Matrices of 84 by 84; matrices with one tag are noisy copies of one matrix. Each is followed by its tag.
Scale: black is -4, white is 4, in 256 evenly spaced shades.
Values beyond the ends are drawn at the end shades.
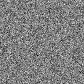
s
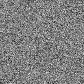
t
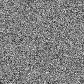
t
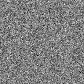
s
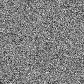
t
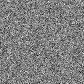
s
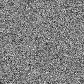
t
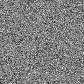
t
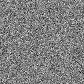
s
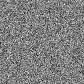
s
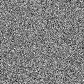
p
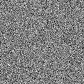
p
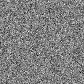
s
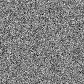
s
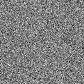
p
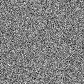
p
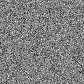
s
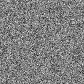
s
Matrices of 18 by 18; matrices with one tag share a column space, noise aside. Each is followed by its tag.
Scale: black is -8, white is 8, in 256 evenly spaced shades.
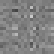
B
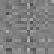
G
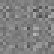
B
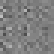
B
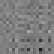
G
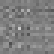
B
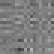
G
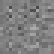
B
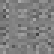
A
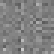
G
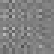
A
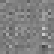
A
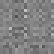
A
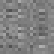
A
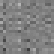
G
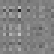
B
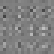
B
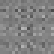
B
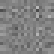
B
